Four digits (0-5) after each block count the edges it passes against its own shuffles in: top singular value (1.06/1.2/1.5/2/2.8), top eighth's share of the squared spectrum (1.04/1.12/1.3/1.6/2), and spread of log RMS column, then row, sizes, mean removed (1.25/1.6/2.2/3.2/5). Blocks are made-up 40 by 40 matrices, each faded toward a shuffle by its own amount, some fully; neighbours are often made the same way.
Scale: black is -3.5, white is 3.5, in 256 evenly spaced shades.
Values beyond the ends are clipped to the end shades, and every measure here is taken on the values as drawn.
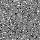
0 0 0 0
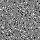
1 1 0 0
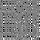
4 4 2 2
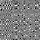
4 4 2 2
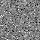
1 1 0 1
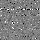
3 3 0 1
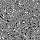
0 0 0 0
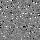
0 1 0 1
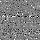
2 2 0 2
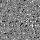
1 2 0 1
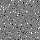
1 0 0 0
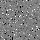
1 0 0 0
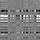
5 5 3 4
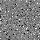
2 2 0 0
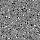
1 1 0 0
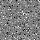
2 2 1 0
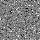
0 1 0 0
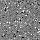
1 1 0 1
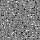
2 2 1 0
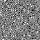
3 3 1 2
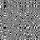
4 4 2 2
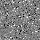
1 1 0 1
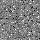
1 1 0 0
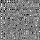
3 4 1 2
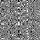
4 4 2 1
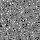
0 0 0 0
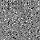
3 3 1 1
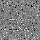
3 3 1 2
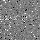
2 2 1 0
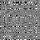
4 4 2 3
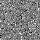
2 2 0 0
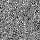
1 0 0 0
